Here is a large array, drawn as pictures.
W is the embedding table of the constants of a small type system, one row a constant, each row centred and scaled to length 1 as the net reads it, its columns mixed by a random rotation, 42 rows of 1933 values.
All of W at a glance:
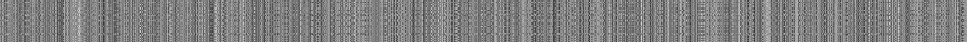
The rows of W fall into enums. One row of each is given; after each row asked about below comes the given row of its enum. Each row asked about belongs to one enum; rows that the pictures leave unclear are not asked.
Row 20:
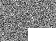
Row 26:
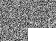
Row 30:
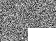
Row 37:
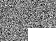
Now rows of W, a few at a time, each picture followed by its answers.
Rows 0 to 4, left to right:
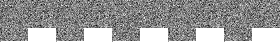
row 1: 37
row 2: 20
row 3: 37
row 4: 30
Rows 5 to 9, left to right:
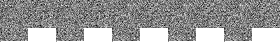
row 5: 37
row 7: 30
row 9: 30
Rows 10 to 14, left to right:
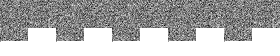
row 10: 26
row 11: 30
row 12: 30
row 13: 37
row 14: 26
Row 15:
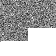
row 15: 20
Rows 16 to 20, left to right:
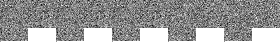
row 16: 37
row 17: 37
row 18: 37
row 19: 30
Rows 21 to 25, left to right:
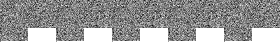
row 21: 30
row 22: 37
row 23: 37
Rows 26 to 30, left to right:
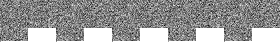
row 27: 30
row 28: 30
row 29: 37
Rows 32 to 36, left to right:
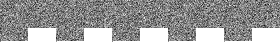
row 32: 30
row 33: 26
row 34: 20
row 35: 30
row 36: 37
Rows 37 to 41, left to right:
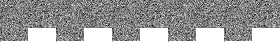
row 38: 30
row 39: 37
